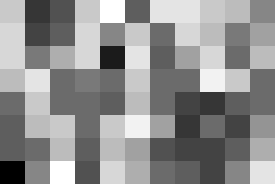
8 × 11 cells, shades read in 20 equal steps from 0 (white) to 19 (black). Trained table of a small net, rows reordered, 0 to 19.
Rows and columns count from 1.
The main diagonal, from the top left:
4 14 6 10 12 1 13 12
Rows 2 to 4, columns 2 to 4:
14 12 3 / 10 6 3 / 2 11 10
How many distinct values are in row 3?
9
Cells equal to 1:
2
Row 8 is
19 9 0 13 3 6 11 12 14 9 2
